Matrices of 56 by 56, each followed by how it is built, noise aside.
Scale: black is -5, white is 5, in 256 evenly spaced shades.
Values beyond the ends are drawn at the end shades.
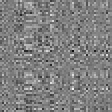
low rank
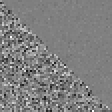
lower triangular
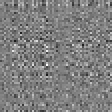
low rank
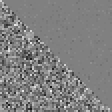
lower triangular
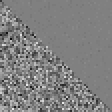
lower triangular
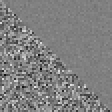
lower triangular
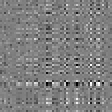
low rank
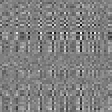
low rank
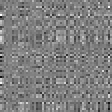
low rank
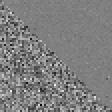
lower triangular
